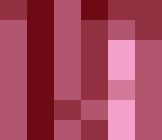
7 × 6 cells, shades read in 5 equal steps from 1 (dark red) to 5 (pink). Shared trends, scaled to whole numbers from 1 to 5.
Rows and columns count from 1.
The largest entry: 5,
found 4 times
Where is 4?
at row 5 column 5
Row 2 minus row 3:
0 0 0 0 -2 -1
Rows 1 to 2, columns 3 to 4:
3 1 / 3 2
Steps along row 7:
down up down up down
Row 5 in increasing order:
1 2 3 3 3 4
